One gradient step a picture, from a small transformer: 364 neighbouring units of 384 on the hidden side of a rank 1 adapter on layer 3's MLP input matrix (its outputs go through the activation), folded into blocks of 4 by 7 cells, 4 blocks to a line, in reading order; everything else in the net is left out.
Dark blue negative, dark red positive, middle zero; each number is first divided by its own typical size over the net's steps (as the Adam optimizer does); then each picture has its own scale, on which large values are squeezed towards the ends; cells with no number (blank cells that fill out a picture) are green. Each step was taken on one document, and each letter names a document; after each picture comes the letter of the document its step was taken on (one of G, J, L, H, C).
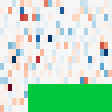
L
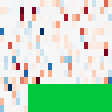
L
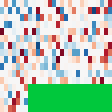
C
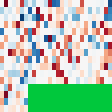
C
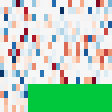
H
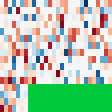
C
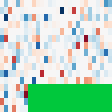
H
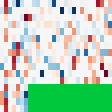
H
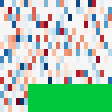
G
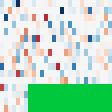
H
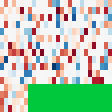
C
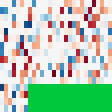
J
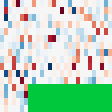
H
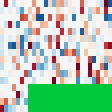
C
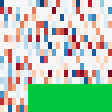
G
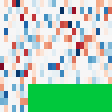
H
